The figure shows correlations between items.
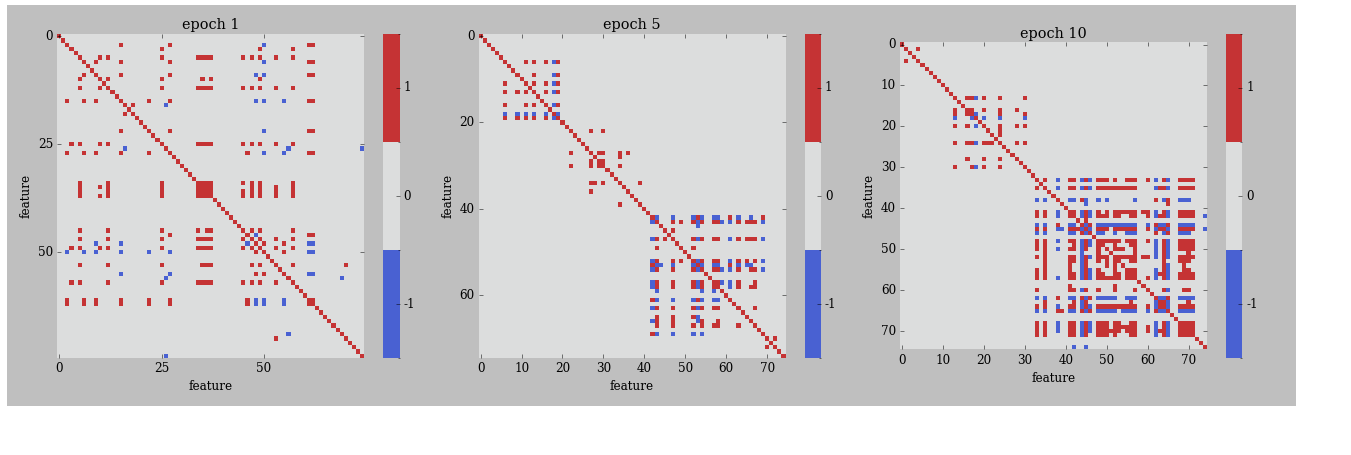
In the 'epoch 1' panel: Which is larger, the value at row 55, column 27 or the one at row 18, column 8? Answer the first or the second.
the second
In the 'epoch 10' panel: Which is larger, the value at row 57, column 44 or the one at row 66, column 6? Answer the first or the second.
the second
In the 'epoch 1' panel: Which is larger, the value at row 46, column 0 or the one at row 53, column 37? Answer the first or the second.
the second
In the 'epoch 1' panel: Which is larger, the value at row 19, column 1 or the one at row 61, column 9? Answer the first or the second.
the second
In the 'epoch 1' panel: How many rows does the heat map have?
75
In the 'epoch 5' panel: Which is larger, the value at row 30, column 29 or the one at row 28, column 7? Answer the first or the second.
the first
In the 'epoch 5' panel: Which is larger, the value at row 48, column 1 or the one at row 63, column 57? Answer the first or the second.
the second
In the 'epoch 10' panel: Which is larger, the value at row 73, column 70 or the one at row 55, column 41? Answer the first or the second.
the second
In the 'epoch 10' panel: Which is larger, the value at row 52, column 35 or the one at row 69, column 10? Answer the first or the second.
the first
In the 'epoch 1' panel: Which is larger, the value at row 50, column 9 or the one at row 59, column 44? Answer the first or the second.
the second
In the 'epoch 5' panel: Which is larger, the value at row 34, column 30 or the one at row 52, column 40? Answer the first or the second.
the first
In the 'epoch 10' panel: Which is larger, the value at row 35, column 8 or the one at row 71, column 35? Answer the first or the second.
the second
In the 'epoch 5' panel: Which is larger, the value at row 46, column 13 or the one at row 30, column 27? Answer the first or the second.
the second
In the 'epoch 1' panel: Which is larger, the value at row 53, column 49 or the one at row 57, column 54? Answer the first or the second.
the first
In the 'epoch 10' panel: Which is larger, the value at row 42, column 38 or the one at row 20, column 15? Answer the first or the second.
the second
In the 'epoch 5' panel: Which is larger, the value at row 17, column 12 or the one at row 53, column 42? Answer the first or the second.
the second
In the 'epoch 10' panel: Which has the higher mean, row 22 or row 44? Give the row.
22
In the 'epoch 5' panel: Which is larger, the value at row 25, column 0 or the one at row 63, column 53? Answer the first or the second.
the first
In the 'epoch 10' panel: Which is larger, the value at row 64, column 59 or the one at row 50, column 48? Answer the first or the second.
the second
